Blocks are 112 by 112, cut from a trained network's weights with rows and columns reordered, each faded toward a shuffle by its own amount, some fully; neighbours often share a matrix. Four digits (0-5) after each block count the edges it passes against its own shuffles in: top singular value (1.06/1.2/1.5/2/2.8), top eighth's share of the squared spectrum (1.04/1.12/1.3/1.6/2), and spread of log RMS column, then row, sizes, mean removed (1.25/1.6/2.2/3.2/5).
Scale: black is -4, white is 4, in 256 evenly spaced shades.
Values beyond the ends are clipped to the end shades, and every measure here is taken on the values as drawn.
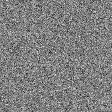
0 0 0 0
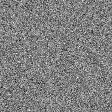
1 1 0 0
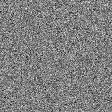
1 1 0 0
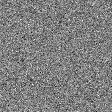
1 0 0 0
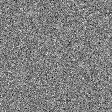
0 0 0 0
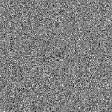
3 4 2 2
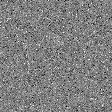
0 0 0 0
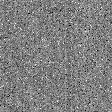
1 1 0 0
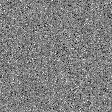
0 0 0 0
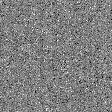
1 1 0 0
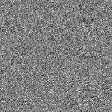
3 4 2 2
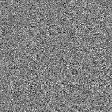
3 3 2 2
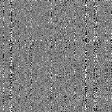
4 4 4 1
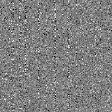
3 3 3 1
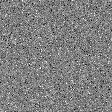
1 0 0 0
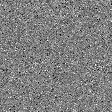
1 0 0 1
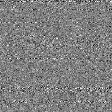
2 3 0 3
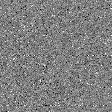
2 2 0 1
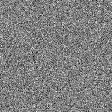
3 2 1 0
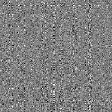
4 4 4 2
